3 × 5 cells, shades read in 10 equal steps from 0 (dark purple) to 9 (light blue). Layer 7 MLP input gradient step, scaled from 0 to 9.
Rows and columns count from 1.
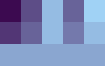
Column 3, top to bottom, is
8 8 7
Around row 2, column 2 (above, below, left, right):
3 7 2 8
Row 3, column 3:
7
